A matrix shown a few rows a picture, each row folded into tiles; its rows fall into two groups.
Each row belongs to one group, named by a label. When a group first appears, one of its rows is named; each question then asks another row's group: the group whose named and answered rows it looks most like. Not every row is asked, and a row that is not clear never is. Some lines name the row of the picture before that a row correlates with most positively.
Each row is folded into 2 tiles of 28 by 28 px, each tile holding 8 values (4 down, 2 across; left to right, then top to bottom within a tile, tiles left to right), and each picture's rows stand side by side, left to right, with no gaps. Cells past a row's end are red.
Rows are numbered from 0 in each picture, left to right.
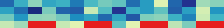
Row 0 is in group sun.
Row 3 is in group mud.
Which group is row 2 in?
mud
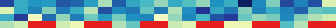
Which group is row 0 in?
sun
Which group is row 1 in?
mud
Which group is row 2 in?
mud
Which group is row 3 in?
sun
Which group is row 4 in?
mud
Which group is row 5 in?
mud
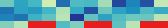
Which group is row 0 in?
mud
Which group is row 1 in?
sun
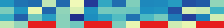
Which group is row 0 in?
mud
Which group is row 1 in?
sun
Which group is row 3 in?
mud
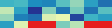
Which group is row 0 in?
sun
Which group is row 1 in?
sun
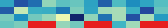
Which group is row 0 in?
mud
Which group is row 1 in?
sun
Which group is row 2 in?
sun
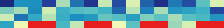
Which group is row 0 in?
sun
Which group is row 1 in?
mud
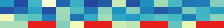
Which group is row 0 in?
mud
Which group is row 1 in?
sun
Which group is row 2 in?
mud
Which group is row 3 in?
mud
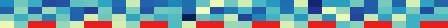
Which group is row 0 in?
sun
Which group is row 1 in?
sun
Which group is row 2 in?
sun
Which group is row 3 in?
mud
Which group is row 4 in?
sun
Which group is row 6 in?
sun
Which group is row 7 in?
sun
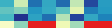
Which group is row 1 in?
sun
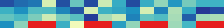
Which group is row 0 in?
mud
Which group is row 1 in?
mud
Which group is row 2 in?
mud
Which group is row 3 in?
sun
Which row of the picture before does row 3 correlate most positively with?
1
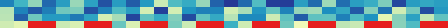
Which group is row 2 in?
mud
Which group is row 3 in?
sun
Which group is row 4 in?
sun
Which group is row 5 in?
mud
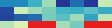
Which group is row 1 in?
mud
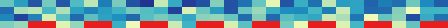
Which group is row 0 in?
mud
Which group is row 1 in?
sun
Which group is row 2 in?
mud
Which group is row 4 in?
mud
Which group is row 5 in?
mud
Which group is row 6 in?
sun
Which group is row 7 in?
sun
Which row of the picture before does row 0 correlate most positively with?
0
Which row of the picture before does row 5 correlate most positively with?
1
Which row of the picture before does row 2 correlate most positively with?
0
